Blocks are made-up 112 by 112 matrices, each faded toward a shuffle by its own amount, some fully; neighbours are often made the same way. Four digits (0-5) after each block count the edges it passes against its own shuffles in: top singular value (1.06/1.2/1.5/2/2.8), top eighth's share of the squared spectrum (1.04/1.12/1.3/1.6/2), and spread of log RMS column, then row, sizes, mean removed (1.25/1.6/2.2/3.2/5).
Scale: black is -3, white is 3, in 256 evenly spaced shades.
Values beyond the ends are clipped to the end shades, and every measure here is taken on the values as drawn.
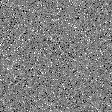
0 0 0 0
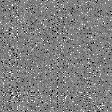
4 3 2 1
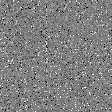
2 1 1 0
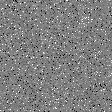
0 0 0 0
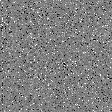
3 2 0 0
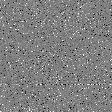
3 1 0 0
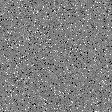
0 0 0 0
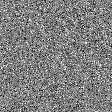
0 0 0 0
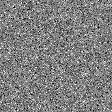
0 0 0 0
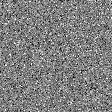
0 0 0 0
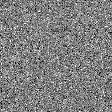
0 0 2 0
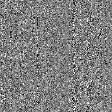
1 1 4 0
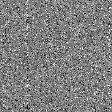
1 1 2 0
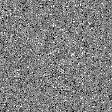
1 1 2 0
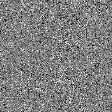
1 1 3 0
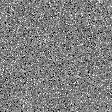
0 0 1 0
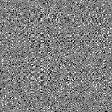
5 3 2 2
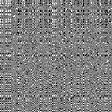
5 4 4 3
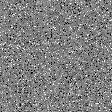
3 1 0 0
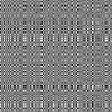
5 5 5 5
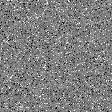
3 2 0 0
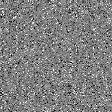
4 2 1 1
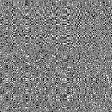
5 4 3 3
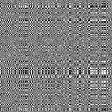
5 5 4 5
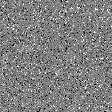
3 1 0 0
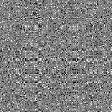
5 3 2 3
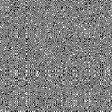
5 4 3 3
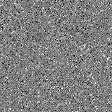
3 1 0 0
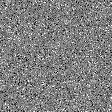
0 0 0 1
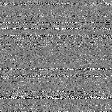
2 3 0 4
